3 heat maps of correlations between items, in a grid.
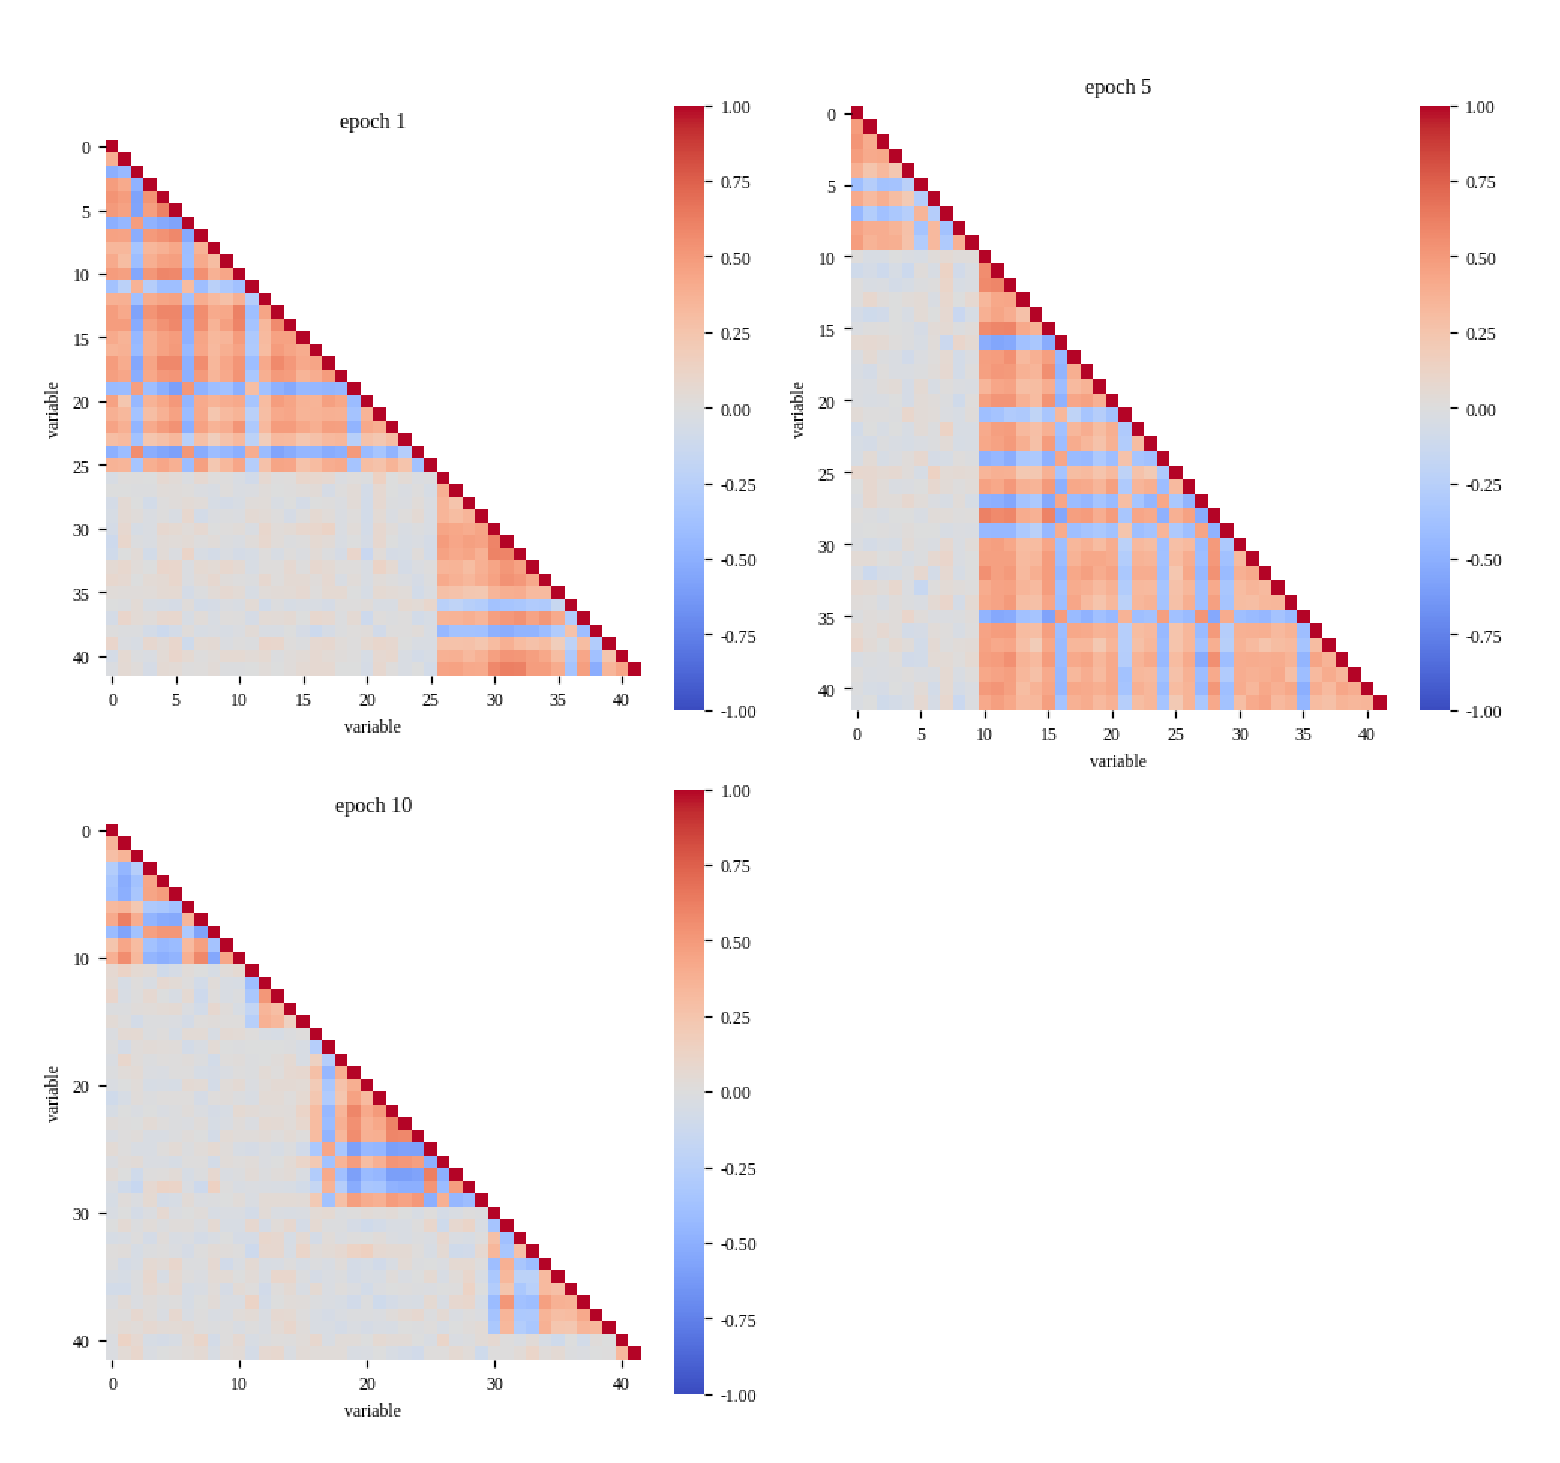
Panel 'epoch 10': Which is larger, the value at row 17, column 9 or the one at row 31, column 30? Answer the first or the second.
the first
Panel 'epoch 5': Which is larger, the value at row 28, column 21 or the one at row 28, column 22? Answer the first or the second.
the second
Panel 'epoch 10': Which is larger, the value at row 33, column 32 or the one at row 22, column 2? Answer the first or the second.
the first
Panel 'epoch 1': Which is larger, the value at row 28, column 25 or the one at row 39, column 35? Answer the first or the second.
the second
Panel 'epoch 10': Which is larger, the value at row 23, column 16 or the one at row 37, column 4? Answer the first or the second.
the first
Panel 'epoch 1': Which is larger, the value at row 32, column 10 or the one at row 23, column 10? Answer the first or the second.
the second
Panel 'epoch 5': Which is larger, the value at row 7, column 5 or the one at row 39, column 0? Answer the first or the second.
the first
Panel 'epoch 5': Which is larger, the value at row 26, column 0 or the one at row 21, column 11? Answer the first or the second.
the first
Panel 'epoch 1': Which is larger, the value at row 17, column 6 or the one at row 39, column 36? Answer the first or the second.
the second
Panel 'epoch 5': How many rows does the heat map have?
42
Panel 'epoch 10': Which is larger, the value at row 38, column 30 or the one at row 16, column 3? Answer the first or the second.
the second
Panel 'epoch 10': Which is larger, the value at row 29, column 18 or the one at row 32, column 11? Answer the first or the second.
the first
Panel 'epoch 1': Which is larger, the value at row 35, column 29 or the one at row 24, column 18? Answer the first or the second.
the first
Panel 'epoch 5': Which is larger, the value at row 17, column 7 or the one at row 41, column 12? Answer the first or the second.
the second
